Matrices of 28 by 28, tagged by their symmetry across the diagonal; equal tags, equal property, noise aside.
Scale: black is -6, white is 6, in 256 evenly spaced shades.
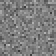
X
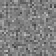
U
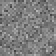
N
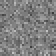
U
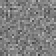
U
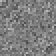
N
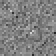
N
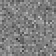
U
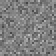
N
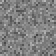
N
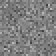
N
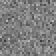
X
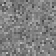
U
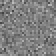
U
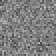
X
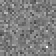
N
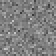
U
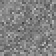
N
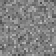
X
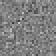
U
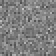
X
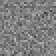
X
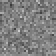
X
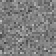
X
